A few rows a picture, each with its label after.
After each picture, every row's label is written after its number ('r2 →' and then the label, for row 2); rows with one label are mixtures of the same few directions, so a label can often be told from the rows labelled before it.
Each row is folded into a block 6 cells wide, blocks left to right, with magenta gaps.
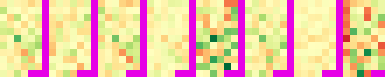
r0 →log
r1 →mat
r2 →log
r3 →log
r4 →log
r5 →log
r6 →log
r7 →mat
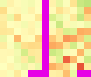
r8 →log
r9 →log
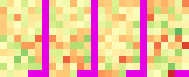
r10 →log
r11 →log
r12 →log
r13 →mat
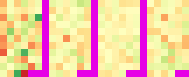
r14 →mat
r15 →log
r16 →log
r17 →log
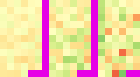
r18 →log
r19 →log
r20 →mat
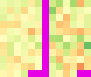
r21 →mat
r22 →mat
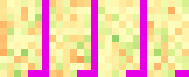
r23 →mat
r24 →log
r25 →log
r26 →mat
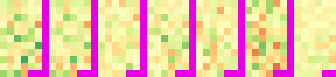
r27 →log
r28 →log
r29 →mat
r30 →log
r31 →mat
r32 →mat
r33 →log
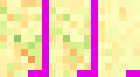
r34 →log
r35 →log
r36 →mat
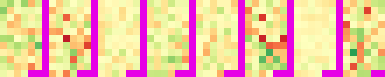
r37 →mat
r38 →log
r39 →mat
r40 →log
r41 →mat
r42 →log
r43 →log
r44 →mat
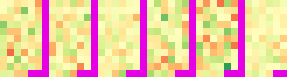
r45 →mat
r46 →mat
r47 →mat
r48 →log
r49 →mat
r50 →log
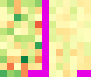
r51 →log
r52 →mat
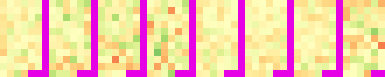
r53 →mat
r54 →log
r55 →log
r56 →mat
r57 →mat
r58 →log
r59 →log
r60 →mat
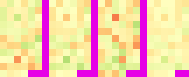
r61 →log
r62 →log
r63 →log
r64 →log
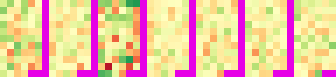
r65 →mat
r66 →mat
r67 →log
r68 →mat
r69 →mat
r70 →mat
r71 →mat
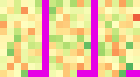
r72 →mat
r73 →mat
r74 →mat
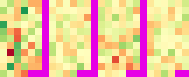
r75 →mat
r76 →mat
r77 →log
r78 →mat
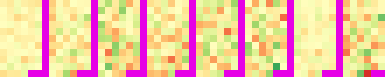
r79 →log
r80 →mat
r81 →mat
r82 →log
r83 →mat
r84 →mat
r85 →mat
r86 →mat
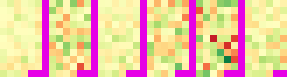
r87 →log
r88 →mat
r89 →log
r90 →mat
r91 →log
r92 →log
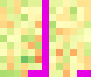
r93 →log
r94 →mat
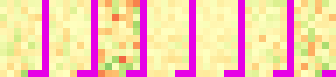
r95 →mat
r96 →mat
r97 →log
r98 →log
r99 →log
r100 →log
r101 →mat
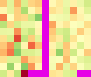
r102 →mat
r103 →mat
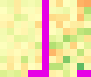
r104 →log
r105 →log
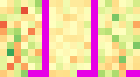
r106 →mat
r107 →log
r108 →log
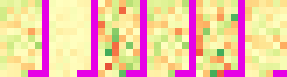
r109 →mat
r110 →mat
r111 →mat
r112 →mat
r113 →mat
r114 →mat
